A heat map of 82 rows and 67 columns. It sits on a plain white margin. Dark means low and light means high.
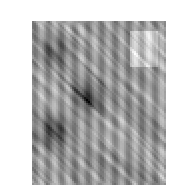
Ninth with the highest average: top right. Odd patch: higher, in the top right. Dips: three. Average level on the scale: 60%. Stripes: upright, repeating 10 times.
